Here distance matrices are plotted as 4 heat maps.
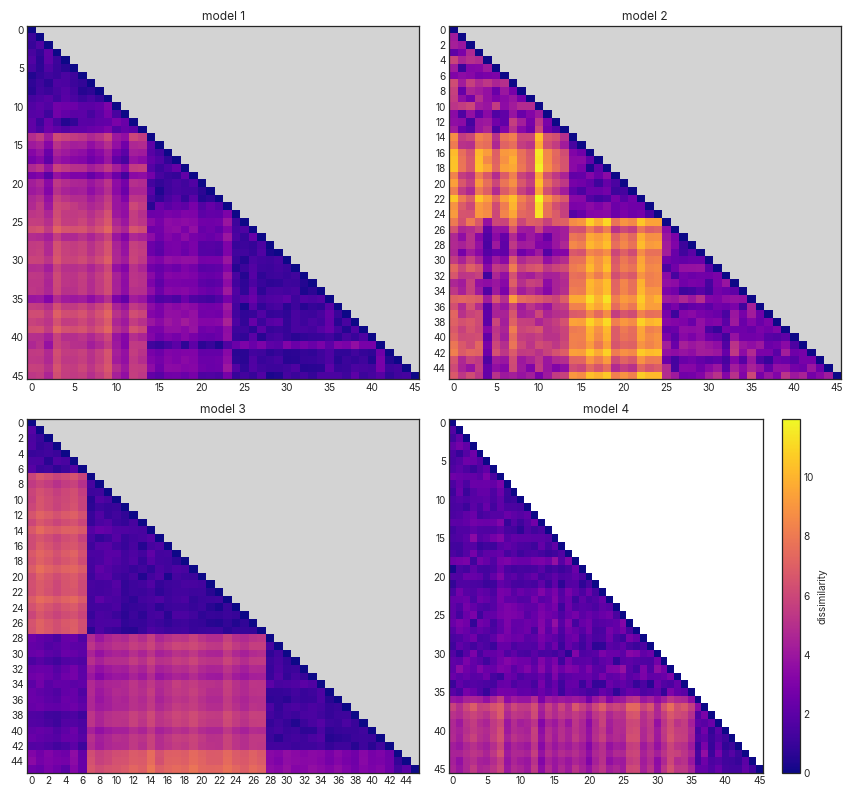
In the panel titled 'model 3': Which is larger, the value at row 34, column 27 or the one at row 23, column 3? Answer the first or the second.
the second
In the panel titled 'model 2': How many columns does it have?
46
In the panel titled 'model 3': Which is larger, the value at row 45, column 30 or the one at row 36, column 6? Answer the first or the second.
the first
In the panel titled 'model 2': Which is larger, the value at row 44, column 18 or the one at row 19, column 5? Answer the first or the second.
the first
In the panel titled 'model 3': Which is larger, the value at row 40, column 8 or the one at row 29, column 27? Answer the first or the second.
the second
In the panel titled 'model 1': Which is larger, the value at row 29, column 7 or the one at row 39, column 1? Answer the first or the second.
the second
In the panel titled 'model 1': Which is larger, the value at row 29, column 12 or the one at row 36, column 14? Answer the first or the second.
the first
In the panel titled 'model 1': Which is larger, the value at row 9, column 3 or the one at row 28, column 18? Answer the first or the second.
the second
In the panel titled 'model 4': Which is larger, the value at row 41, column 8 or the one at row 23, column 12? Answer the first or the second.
the first
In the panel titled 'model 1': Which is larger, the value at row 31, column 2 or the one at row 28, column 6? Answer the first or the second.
the second
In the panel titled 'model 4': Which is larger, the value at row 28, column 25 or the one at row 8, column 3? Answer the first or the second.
the second
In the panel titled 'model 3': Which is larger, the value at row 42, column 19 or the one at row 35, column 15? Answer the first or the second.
the first
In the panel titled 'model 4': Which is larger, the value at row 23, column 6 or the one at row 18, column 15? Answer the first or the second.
the second
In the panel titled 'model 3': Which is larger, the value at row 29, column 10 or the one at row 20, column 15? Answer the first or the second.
the first
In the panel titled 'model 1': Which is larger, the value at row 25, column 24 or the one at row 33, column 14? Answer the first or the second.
the second
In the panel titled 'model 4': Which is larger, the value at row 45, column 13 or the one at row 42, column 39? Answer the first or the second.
the first
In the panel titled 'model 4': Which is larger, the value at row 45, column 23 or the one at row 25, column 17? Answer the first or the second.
the first
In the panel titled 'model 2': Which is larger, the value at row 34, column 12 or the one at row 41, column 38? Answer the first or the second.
the first
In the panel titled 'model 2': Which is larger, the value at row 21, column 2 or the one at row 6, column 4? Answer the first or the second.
the first
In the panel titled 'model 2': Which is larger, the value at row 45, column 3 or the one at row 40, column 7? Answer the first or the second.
the second
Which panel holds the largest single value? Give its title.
model 2
